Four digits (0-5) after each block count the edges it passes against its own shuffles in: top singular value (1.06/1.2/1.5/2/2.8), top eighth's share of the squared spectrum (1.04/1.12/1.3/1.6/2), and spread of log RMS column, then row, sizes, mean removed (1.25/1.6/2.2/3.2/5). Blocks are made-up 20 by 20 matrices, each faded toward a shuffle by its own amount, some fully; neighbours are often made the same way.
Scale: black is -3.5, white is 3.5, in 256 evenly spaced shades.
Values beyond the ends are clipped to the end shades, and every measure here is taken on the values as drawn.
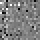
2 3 2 0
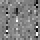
2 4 2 0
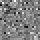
0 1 0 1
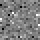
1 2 0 0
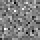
1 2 0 0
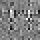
3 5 2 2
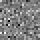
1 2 0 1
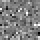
1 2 0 1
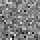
0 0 0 0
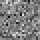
0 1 0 1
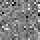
2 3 1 1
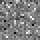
0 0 0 0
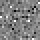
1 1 0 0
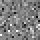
0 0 0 0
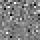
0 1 0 0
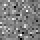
0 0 0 0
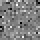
0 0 0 1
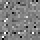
2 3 0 0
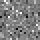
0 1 0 0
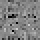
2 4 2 1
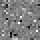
0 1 0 0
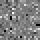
2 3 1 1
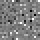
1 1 0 0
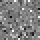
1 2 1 1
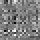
3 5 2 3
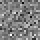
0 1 0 1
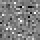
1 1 0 0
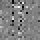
2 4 2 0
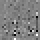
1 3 1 1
